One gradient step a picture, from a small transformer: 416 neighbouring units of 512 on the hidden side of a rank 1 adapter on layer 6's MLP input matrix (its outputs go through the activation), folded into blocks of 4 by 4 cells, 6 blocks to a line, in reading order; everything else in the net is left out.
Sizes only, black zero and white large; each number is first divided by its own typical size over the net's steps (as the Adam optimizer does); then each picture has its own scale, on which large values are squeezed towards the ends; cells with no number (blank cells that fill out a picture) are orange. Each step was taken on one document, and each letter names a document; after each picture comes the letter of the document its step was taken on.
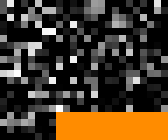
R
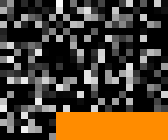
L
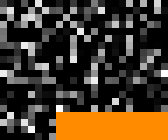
R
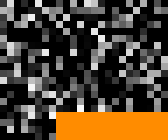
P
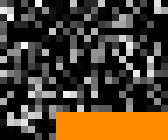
R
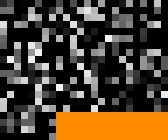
L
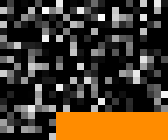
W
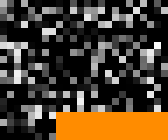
P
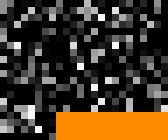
W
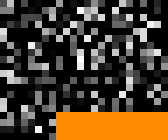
L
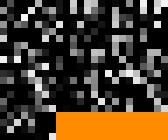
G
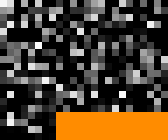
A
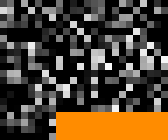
A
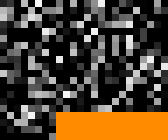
A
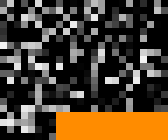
R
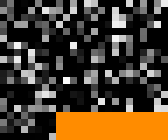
G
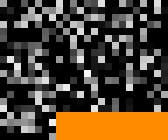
L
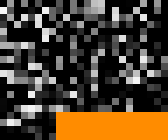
R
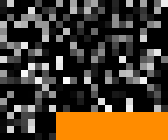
G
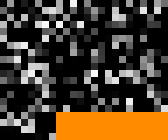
G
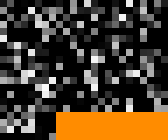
G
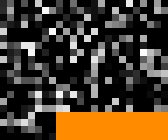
R
